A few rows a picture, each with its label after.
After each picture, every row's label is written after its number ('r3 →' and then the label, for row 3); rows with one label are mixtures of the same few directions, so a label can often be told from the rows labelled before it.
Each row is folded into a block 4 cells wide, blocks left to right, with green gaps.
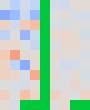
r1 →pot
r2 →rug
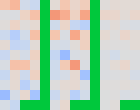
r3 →rug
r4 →pot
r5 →pot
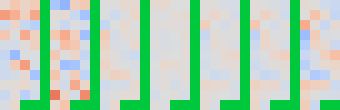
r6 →pot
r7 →rug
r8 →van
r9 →rug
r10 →van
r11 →van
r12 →van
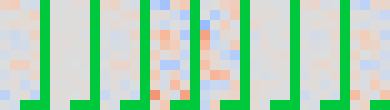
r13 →rug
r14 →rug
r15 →rug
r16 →rug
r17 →van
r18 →van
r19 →rug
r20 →rug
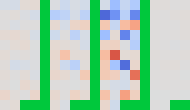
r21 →rug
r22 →pot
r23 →pot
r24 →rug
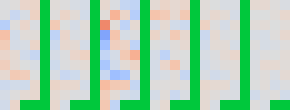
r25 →van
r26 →van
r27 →van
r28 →pot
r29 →van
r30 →rug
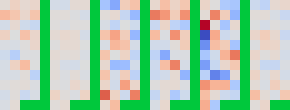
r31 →pot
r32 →rug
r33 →rug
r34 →pot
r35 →van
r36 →rug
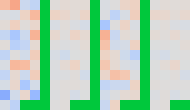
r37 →rug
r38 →pot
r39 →van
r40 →pot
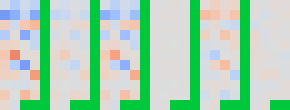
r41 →pot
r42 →pot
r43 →pot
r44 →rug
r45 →pot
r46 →van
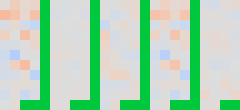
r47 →pot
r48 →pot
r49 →van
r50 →pot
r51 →rug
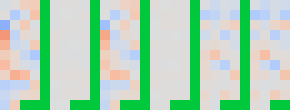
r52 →van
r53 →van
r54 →van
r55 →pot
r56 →pot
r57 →pot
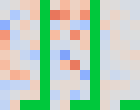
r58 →van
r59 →pot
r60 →van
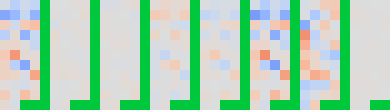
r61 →pot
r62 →van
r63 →rug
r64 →pot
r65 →pot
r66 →pot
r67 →van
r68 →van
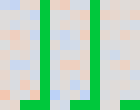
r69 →rug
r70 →rug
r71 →pot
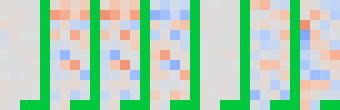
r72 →van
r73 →pot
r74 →pot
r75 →pot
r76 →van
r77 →rug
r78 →van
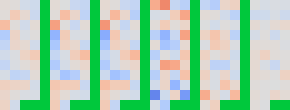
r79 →van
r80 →van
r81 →van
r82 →rug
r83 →rug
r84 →pot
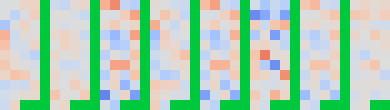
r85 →van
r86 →rug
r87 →rug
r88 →van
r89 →rug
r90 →pot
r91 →rug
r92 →pot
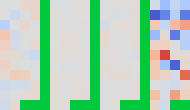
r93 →van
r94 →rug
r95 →van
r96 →pot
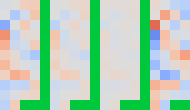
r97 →van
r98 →van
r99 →van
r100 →van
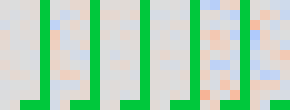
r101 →van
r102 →van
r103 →pot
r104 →pot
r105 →rug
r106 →van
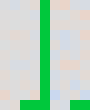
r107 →rug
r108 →rug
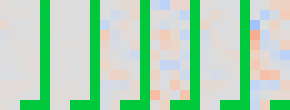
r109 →van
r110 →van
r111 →van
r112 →rug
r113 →van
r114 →van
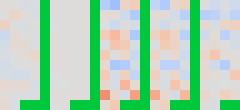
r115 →van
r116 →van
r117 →rug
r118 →rug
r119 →pot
